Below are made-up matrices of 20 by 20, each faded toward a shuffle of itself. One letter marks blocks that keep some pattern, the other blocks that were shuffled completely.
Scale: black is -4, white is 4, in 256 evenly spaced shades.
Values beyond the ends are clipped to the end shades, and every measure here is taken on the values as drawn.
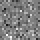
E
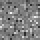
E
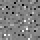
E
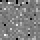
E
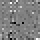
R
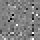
R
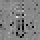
R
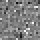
E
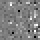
R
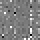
R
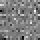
R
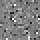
E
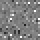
E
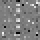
R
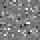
E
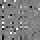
R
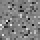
E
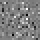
R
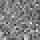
E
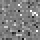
E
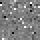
E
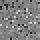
E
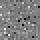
E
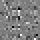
R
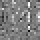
R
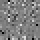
R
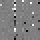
R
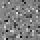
E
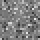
E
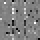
R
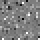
E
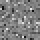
E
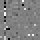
R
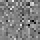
R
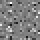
R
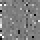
R
